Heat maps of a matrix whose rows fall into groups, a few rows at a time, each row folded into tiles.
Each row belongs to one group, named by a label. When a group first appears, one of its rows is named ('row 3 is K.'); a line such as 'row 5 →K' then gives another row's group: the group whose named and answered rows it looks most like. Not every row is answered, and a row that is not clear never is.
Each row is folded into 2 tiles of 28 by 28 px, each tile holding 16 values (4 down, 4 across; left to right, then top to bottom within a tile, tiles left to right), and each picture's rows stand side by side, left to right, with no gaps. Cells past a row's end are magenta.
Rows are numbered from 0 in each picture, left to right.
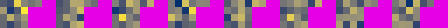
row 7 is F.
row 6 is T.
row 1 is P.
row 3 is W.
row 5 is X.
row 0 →W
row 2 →X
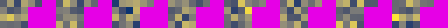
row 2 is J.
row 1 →T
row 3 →X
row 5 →F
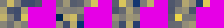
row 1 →T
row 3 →X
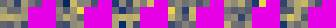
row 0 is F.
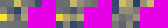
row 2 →T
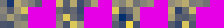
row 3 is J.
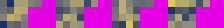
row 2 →T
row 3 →X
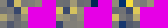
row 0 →W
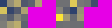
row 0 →J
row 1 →W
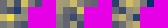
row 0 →F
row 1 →J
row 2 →P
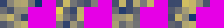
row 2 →F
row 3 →P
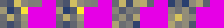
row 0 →W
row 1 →W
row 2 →F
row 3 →F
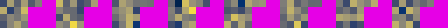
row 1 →X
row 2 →T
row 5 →T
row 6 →W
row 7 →F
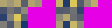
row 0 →T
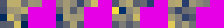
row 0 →T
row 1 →T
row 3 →F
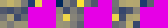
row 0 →X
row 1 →F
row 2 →J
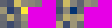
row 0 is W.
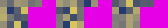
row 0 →J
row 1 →X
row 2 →J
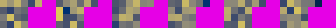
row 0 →X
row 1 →J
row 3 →P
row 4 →J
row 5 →P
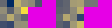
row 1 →P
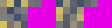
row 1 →J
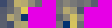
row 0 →P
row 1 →T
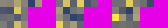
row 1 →F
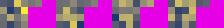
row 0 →W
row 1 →T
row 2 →T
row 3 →J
